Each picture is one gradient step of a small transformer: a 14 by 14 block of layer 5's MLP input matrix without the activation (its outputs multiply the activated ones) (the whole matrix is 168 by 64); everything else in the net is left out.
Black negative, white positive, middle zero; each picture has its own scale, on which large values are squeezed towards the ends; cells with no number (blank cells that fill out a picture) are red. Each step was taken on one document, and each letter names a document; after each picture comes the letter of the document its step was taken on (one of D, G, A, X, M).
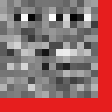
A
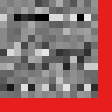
A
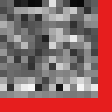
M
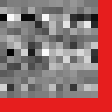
A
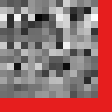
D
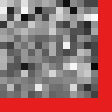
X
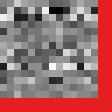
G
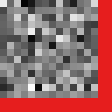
M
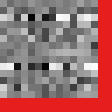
A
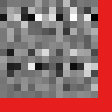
D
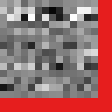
G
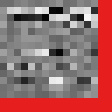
G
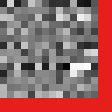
X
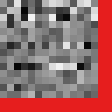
X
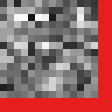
G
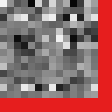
M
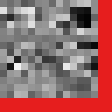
X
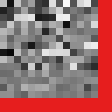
D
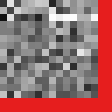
A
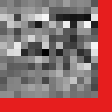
A
